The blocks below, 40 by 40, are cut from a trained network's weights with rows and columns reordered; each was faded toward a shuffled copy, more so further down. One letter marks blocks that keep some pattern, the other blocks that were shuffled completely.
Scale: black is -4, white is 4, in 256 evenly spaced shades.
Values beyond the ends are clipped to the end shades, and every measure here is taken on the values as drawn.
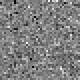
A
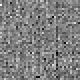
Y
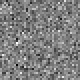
A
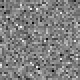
A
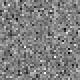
A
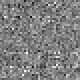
Y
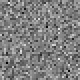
A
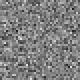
Y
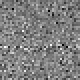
Y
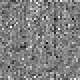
Y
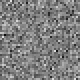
A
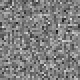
A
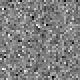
A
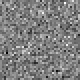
A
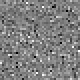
A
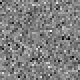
A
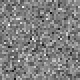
A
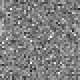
A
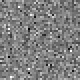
A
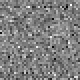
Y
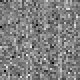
Y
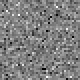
A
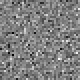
A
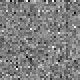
Y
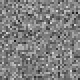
Y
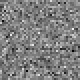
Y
